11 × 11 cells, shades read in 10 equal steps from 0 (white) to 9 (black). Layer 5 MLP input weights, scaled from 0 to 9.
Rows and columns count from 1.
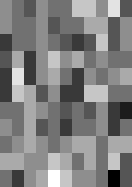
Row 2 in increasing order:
3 3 4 4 4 5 5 5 5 6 6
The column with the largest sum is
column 1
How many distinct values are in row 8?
5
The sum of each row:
44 50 57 48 50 50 58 56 42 40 49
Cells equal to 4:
27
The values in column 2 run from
1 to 7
